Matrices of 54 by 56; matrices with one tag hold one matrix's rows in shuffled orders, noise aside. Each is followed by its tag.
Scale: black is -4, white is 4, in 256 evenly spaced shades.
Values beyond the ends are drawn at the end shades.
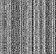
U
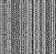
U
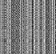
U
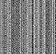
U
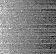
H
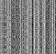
U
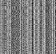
U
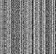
U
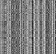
U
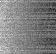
H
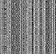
U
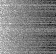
H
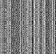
U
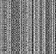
U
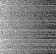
H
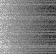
H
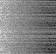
H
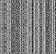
U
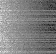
H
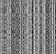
U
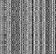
U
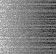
H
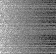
H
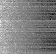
H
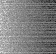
H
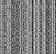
U
